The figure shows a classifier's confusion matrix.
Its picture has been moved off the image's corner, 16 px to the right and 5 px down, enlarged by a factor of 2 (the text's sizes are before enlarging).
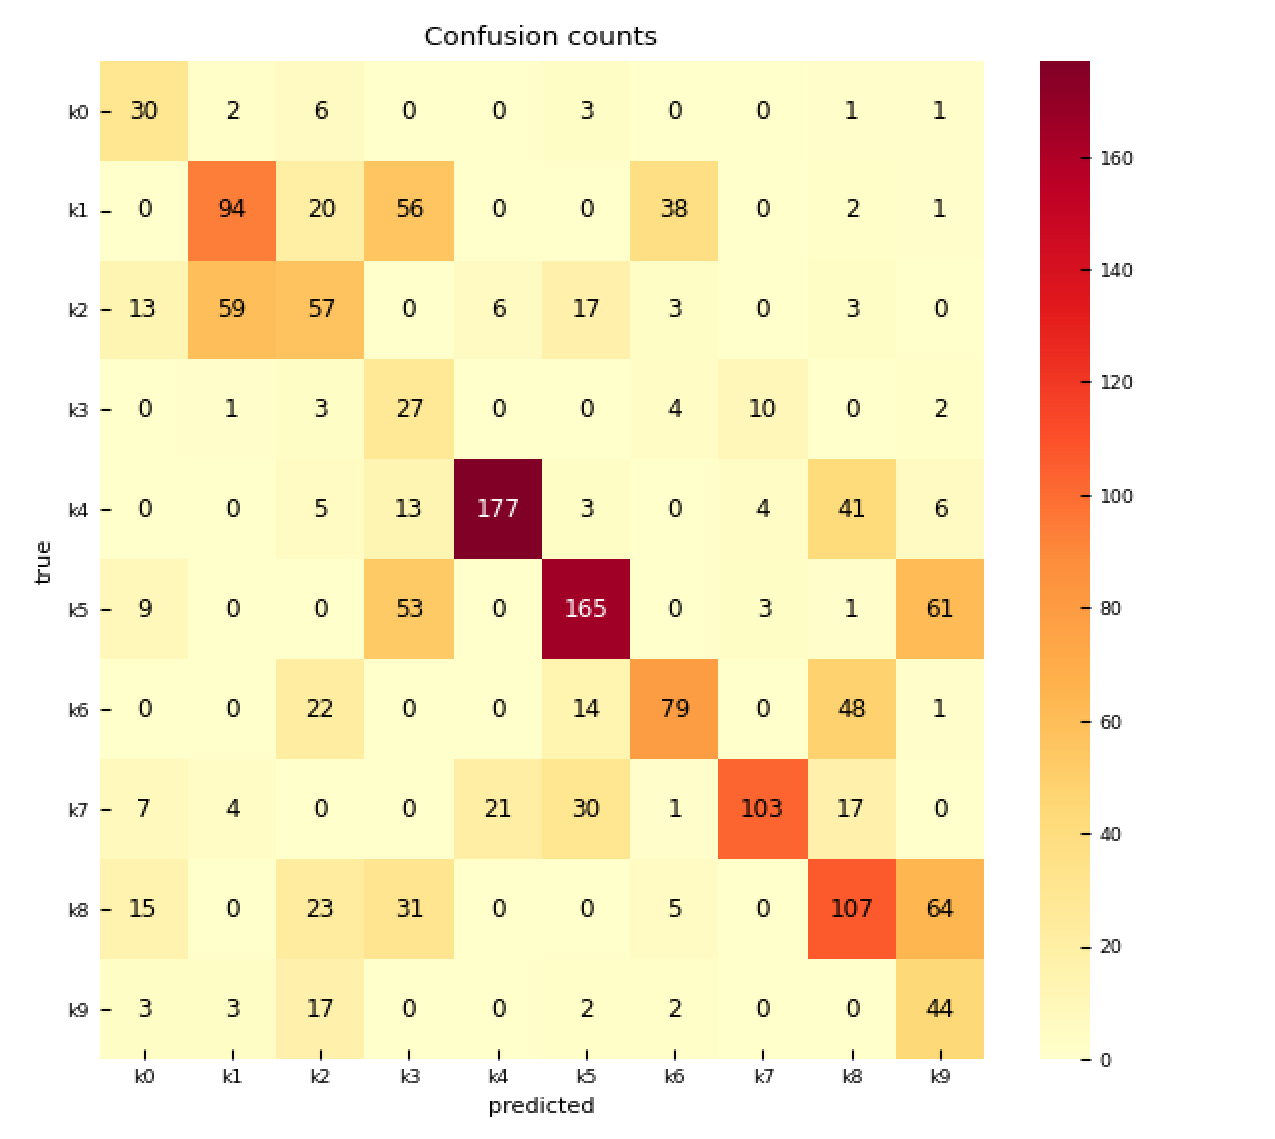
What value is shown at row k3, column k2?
3
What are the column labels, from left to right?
k0, k1, k2, k3, k4, k5, k6, k7, k8, k9
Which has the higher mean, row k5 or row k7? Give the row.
k5
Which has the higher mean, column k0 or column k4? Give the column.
k4
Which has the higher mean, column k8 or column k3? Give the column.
k8
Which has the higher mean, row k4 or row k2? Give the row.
k4
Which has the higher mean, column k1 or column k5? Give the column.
k5
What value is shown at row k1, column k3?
56
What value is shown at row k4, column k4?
177
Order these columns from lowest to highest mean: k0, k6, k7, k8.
k0, k7, k6, k8
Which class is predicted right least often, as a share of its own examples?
k2
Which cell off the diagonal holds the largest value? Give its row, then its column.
k8, k9
